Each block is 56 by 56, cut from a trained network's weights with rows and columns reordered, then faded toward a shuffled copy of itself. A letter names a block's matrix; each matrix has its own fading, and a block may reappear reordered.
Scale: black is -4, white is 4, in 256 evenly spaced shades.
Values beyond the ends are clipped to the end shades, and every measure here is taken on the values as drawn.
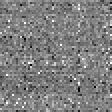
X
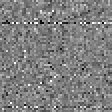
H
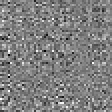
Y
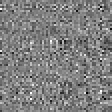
Y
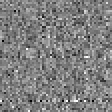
H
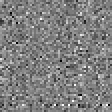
H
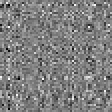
Y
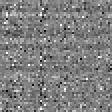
X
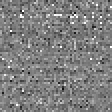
X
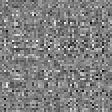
Y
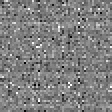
X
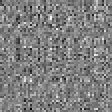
Y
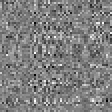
Y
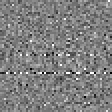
H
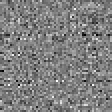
H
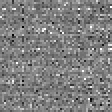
X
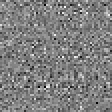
H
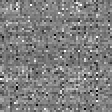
X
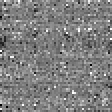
X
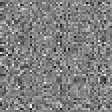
Y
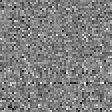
H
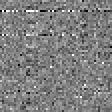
H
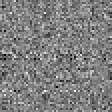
H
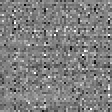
X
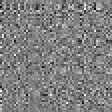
Y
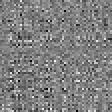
Y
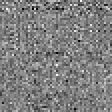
H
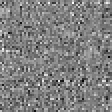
H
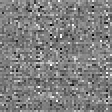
X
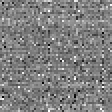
X
